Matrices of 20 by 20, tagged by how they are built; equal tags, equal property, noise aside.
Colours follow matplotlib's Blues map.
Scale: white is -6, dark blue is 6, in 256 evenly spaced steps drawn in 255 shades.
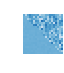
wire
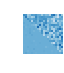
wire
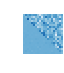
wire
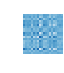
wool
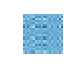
wool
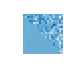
wire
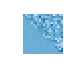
wire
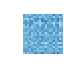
wool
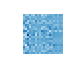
wool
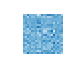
wool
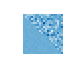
wire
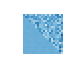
wire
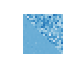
wire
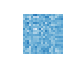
wool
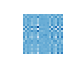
wool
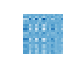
wool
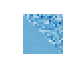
wire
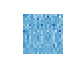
wool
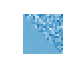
wire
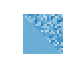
wire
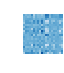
wool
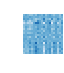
wool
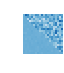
wire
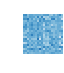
wool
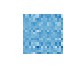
wool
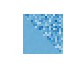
wire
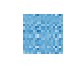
wool
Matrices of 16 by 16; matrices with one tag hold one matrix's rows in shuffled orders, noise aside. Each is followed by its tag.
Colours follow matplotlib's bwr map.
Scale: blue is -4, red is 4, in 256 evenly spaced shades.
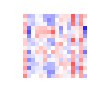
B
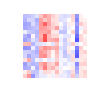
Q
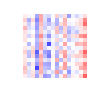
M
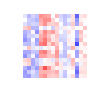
Q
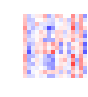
B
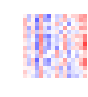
M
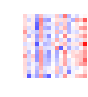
M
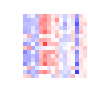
Q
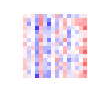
M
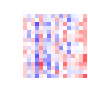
M
